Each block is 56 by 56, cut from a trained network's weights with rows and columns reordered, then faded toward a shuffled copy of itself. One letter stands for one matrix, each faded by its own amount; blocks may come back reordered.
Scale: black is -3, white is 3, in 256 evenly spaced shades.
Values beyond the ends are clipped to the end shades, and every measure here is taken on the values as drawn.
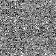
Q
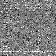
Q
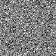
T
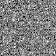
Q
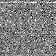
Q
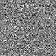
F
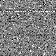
Q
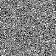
T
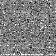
Q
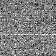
Q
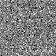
Q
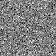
T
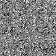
Q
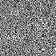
T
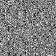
T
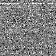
Q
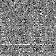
Q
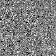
Q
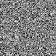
F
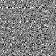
F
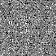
Q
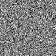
T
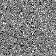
Q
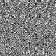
F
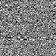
F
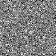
T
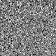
T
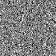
T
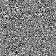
F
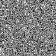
T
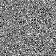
T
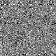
F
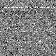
Q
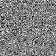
F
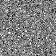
T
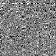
F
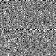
F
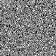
T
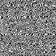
F
